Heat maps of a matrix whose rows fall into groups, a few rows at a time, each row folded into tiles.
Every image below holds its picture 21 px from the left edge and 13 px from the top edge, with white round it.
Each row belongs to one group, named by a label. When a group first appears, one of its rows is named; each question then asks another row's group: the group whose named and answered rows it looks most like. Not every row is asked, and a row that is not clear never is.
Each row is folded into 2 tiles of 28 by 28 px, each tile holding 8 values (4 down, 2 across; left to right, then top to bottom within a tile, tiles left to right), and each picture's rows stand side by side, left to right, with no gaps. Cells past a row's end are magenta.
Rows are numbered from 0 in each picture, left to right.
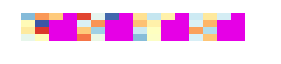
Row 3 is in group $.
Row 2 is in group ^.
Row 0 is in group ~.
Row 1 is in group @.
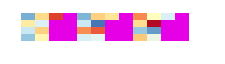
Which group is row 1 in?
~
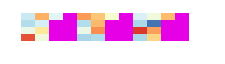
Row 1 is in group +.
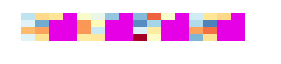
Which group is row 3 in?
~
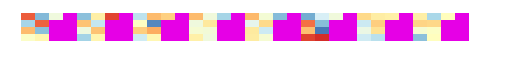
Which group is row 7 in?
^
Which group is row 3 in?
@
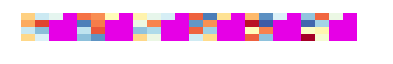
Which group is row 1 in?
+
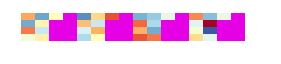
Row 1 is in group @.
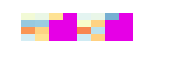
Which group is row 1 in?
$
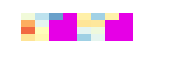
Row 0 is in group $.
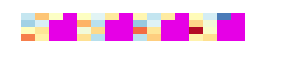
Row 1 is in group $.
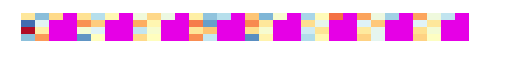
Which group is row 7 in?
@
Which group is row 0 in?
~
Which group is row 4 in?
^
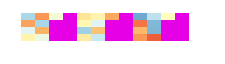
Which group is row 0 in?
~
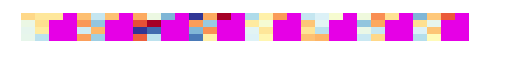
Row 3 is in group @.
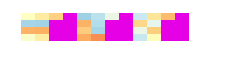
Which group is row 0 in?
~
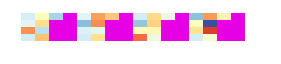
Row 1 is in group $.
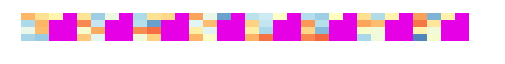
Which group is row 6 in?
^
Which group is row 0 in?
+
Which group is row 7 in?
^
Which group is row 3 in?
@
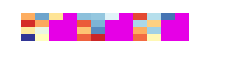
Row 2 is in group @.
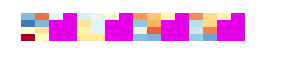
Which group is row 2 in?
+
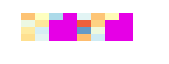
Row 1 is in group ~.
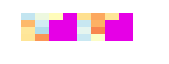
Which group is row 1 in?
+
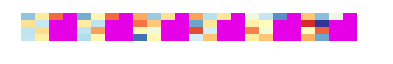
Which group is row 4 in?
$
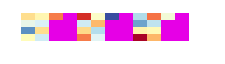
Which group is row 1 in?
@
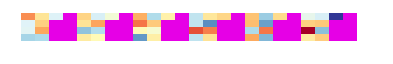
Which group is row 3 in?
~
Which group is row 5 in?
$
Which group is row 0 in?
+
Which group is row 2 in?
^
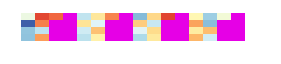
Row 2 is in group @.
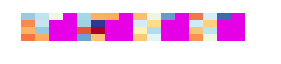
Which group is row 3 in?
@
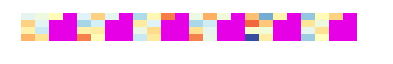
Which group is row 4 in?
^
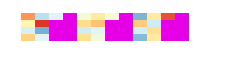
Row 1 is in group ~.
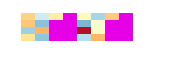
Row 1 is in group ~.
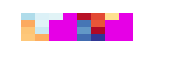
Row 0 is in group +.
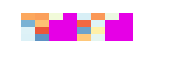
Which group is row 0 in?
+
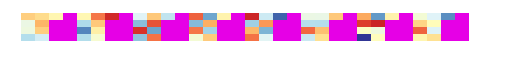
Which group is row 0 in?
+
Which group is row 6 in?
^
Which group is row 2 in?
$
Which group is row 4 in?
@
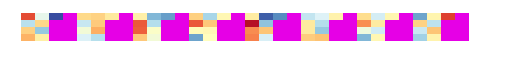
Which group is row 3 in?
^
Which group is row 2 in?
$
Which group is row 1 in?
+
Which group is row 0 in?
@
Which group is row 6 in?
^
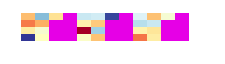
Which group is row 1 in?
$
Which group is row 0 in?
^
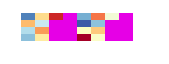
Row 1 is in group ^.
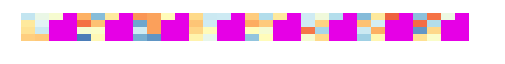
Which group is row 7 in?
~
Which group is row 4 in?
^
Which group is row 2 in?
+
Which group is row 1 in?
^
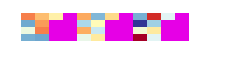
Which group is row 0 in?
+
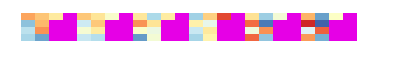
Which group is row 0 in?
+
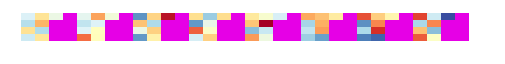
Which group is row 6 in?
+
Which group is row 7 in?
@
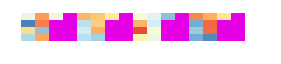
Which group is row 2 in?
$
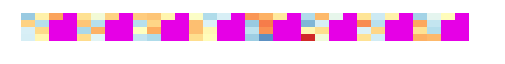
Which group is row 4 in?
+
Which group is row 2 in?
+
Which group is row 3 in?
$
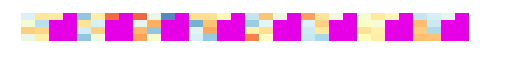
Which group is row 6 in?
~
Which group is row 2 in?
@
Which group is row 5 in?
+
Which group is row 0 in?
~
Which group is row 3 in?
+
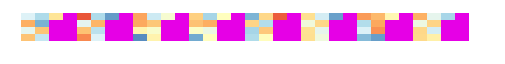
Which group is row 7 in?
@
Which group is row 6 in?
+
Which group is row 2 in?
^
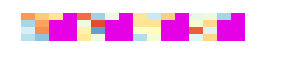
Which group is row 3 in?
$
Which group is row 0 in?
+
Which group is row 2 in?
^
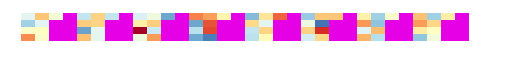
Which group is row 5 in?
~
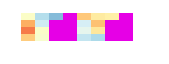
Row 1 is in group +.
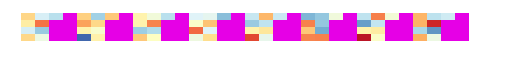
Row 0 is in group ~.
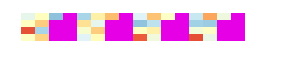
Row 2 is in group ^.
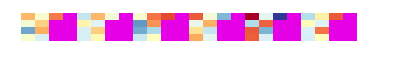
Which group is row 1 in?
~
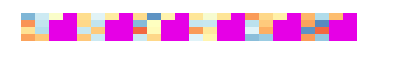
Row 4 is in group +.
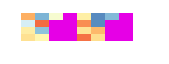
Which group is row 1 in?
$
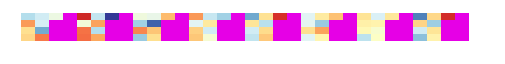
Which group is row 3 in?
@
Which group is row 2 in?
~
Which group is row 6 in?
^
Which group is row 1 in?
@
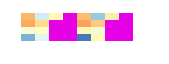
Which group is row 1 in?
^
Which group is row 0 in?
^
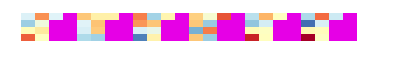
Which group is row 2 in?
^
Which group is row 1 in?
+
